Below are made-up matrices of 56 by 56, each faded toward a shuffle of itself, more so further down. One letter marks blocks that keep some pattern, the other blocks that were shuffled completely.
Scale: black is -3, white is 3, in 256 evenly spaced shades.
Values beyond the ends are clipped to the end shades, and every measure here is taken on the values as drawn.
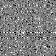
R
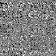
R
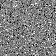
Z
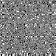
R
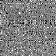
R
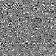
R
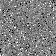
Z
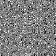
R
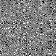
R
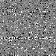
R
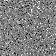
Z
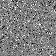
Z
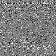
R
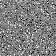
Z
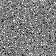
Z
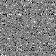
R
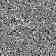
Z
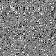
R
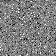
Z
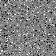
R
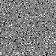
R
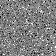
Z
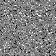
R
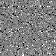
R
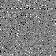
R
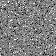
Z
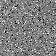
Z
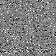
R
